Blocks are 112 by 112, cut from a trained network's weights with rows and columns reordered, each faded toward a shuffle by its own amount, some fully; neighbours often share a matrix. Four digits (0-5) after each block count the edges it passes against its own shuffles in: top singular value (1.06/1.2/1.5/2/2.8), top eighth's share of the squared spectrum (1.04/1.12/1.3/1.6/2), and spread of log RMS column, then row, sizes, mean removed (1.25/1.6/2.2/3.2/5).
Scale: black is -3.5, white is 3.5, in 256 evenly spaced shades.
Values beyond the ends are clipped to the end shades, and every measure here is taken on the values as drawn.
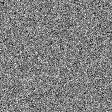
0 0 0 0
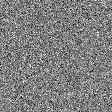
0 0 0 0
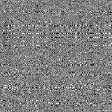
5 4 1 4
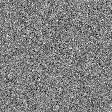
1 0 0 0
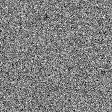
0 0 0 0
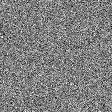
0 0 0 0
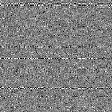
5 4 0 3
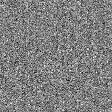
1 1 0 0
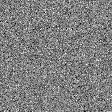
1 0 0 1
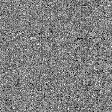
2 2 0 2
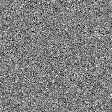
1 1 0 1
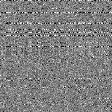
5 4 0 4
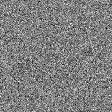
3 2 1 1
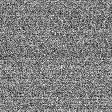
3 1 0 0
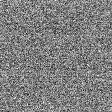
1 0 0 0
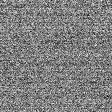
3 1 0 0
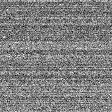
4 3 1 1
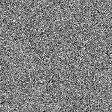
2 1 1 0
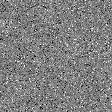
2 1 0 0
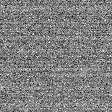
3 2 0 0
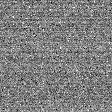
3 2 0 0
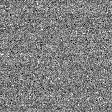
1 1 0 0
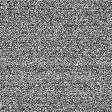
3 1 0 0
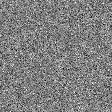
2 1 0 0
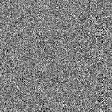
3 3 2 1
